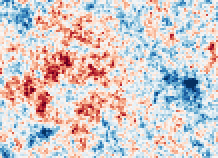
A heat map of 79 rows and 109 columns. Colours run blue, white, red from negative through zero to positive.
Grain: blotchy. Average level on the scale: 50%. Mirror symmetry: none. Ninth with the lowest average: middle right. Histogram: bell-shaped. Ninth with the highest average: middle left.
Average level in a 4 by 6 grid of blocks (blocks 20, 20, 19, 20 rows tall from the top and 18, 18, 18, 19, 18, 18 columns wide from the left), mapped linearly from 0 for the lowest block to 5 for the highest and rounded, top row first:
1 4 3 2 3 2
3 5 5 3 1 2
4 4 4 3 1 0
2 2 3 2 3 2
